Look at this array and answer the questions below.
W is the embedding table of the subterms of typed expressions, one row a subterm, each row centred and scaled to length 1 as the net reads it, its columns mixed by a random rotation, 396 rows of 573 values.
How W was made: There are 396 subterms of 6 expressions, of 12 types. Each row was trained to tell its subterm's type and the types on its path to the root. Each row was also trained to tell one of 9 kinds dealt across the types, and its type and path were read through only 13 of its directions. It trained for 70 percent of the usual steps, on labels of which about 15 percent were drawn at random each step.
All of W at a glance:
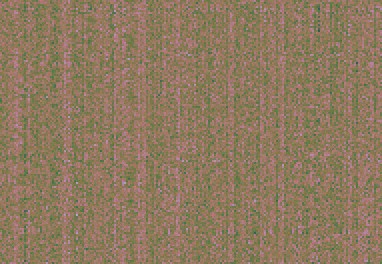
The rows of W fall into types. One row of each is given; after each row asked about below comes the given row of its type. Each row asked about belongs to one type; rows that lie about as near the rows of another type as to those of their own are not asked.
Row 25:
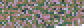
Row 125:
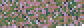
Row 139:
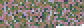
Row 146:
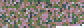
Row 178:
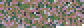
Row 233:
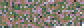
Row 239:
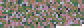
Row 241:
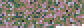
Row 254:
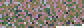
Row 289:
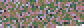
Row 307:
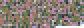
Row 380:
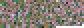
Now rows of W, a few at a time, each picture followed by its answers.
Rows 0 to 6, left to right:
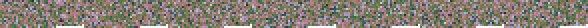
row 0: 146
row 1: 139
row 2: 254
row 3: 125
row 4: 241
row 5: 254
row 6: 241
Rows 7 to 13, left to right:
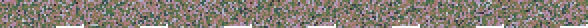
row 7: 380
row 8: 380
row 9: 241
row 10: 25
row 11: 25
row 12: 178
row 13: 146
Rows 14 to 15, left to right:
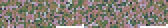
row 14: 178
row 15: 254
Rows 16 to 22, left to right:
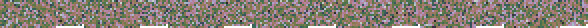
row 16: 146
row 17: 178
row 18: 241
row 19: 125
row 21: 307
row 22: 233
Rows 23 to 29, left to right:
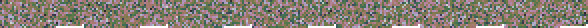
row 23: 139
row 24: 233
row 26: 239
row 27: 178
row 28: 289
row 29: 289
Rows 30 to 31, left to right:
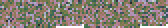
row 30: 178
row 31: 178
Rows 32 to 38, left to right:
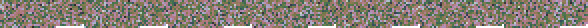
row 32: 125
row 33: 139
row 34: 233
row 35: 289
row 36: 233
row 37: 178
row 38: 139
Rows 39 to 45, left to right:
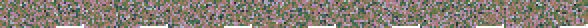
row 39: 139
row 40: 289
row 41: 125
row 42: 380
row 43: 380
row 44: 146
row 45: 125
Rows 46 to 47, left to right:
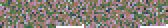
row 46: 178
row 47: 25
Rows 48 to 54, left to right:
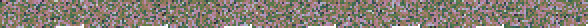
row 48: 307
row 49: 125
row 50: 146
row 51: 125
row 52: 139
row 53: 146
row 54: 233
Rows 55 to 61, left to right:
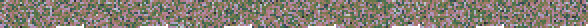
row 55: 380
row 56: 25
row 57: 241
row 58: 146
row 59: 307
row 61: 239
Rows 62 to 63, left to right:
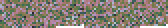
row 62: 125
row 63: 241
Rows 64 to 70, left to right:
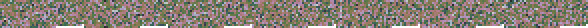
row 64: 146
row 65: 239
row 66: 146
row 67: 289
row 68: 307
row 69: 380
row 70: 146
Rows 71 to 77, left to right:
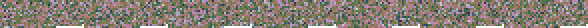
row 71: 239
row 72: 125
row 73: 233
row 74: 239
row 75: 254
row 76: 139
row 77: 380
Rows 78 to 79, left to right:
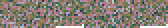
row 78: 241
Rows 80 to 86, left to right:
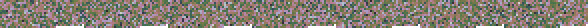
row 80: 241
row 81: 146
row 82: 146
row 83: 146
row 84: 254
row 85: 289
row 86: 178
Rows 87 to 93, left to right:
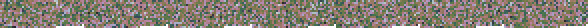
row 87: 25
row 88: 289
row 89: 241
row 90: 289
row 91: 233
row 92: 239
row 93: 254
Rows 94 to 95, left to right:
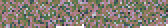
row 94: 239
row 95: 241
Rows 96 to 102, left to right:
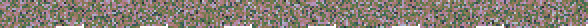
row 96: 125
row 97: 241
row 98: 307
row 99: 125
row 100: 233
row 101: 289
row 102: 241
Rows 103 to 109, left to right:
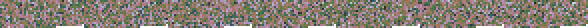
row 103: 178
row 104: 239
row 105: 380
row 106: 125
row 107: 254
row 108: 178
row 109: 254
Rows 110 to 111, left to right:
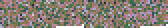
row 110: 289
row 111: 146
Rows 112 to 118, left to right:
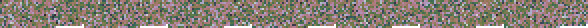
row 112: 139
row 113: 25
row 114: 125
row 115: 125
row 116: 241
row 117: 254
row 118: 146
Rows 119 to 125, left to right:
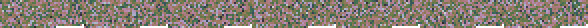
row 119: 289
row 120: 241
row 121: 125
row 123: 239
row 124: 289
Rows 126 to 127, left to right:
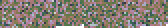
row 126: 139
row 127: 254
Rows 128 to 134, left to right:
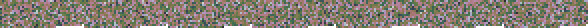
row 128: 233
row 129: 380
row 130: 239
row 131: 289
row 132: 241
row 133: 380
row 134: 25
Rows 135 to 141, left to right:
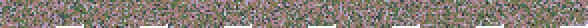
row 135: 241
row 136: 125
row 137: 146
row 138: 289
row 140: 307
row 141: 307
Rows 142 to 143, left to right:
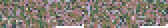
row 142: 233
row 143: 125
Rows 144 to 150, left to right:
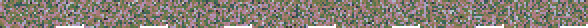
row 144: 178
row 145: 239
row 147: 139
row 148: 380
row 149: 125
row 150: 139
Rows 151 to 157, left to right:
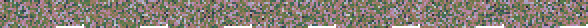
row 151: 146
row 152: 380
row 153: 139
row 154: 254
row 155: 307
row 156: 125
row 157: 241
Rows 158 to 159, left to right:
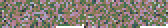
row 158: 146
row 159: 178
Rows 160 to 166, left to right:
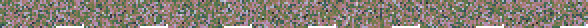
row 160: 146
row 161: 233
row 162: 25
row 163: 125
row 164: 139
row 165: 139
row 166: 307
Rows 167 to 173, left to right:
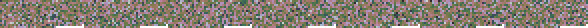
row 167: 139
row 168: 241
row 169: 239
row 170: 307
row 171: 139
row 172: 380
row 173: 289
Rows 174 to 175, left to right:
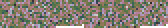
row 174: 241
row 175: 307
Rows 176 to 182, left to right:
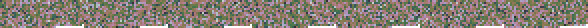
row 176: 233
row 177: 125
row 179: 380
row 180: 241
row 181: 25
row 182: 241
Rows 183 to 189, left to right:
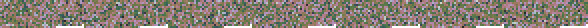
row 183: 254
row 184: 125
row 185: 139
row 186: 380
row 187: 25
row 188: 380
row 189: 125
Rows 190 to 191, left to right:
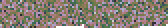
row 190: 289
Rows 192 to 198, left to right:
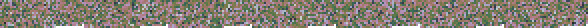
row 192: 233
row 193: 254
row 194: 25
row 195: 125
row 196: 139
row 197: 289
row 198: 241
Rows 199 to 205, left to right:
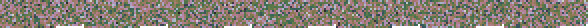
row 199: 307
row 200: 380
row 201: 25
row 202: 307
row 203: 239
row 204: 241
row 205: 307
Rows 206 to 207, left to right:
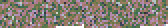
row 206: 139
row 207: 178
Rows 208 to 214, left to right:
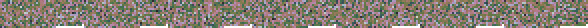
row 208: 146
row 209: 289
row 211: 239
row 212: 139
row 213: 125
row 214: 289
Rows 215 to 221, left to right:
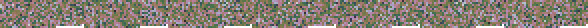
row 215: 125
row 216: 178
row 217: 289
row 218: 241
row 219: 146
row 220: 254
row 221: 139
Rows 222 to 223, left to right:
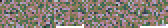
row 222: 25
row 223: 25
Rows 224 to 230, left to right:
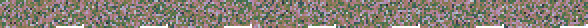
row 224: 380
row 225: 289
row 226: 241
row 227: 254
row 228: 233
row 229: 233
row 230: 125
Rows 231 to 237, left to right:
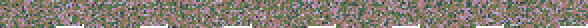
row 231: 233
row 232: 380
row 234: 139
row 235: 178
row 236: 178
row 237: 146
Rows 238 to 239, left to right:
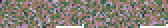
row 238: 25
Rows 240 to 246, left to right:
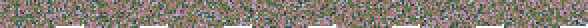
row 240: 241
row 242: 241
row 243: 125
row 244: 307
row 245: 146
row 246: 380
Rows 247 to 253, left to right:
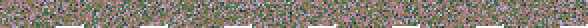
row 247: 139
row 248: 125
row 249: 307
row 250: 254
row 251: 289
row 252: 239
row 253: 178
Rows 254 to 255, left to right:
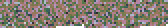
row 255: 25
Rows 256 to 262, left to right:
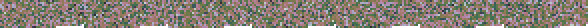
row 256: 125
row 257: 146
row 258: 254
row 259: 239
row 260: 233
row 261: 25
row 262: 233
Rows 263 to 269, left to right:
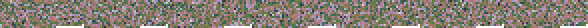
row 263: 289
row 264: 239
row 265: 233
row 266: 146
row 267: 139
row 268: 254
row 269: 239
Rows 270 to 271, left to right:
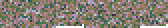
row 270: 146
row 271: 254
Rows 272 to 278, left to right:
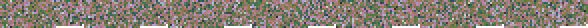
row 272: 233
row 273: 307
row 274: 178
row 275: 146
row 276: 146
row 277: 239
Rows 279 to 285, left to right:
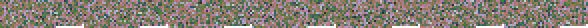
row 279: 139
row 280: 139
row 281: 289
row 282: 241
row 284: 139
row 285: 307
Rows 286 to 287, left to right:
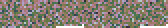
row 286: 241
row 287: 307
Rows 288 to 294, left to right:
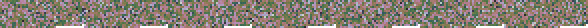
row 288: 241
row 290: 239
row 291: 139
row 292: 125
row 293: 380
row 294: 289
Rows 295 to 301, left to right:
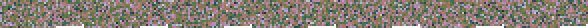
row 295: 241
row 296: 125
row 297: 178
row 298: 25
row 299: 380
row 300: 25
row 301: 125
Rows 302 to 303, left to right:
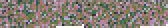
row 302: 239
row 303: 178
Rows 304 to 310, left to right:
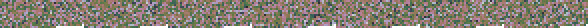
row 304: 307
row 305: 125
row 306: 233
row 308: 139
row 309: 239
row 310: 380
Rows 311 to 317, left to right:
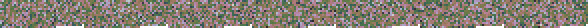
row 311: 146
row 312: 241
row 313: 289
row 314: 146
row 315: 241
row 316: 178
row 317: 241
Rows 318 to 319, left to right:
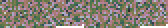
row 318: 125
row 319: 307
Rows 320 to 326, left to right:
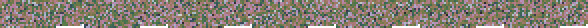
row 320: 178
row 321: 178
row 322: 307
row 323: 178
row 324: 125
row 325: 25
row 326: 241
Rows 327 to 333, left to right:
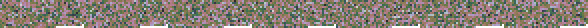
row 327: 139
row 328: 239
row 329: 125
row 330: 380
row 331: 146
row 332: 241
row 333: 380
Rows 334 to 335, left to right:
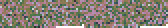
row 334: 233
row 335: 289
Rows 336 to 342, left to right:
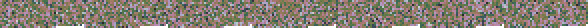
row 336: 146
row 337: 380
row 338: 125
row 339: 289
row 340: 307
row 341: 178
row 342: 25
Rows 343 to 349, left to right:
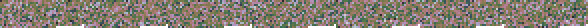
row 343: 139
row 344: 254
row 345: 178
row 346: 254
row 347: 307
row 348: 307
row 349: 307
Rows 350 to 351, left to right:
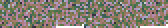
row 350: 146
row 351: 146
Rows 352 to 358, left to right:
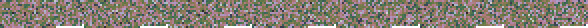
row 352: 178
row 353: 239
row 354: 254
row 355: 146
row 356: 241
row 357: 178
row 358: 25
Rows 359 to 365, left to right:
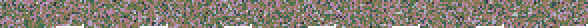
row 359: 233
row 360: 241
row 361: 380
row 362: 380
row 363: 289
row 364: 125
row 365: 241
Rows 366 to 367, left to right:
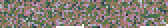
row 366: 146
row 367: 25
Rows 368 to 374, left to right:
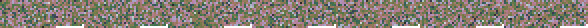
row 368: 233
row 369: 380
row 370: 233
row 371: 241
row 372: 254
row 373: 25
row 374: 307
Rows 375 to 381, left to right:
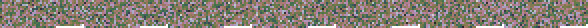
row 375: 307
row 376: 289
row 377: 146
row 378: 125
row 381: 254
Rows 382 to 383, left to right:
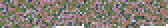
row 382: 146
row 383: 380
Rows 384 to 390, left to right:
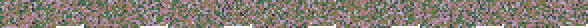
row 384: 254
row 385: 233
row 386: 146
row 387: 25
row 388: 139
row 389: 146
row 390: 380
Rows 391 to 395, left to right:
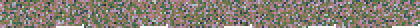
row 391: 25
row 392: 178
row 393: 289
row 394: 289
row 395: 239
